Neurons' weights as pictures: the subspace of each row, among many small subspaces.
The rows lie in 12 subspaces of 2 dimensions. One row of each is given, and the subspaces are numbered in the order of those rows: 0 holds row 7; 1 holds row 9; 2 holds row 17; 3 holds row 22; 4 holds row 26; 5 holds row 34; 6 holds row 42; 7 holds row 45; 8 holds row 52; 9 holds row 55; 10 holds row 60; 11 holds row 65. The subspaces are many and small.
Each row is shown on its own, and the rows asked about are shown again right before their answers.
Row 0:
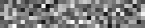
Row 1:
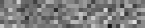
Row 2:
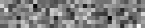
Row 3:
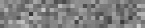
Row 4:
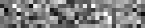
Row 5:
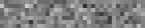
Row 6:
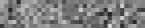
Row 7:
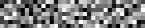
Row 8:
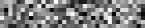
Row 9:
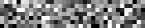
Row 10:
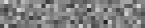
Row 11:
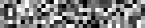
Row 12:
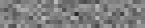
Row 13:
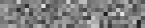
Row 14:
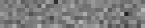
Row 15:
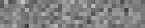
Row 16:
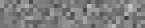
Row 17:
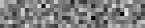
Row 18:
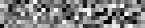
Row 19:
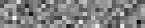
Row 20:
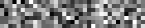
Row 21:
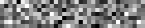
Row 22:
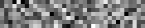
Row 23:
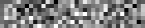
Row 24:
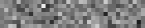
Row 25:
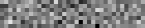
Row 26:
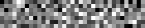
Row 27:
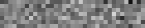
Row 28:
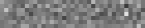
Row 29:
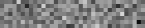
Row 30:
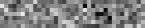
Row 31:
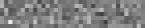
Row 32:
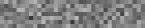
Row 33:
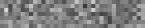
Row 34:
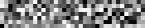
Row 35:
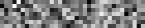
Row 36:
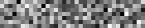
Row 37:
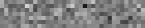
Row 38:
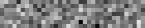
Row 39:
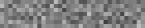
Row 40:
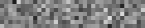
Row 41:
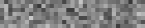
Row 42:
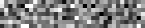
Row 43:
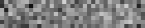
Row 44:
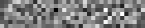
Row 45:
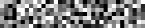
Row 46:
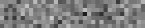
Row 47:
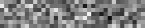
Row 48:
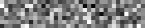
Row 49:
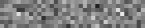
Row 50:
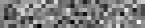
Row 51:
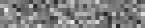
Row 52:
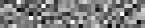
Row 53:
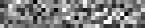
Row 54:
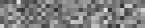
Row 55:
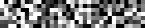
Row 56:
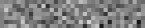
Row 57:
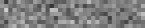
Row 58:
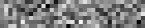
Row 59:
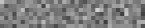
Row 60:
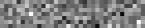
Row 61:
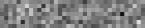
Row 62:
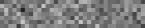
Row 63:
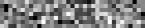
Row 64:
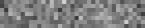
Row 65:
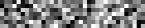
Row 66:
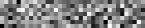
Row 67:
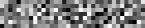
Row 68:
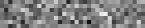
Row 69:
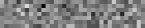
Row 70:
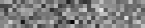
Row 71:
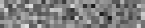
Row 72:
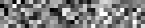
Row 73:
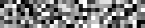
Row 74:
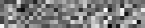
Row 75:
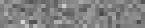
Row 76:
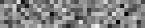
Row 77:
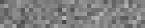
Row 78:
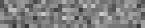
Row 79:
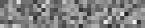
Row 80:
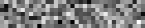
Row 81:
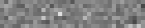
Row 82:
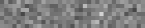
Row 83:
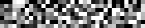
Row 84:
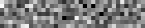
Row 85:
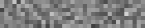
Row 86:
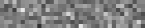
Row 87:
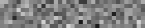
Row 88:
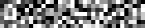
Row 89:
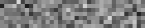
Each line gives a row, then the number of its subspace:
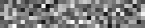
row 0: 0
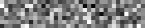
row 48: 2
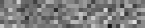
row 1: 1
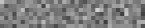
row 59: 2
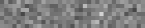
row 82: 9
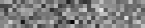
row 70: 11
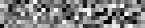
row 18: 5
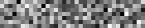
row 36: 0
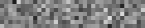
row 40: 8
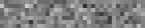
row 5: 2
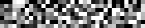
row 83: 4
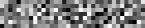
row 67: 8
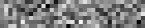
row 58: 10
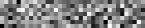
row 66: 1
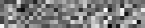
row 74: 1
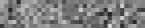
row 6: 1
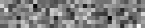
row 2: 0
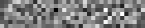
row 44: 5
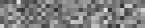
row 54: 1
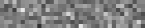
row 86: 8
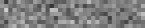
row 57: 0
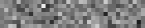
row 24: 9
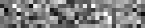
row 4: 7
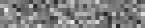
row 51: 7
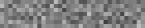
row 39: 5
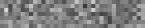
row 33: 6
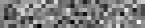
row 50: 7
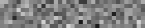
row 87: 11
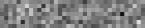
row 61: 10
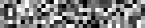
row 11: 10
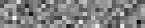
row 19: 10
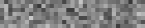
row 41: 4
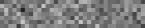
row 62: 11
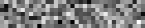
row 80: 8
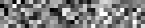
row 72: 11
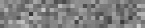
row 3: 6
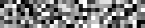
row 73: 10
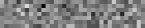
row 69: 9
